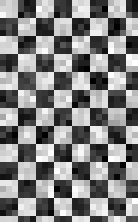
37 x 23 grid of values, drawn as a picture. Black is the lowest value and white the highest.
On average the colour sits 50% of the way up the scale. There is no overall slope. The histogram has two humps. A checkerboard runs through the table.
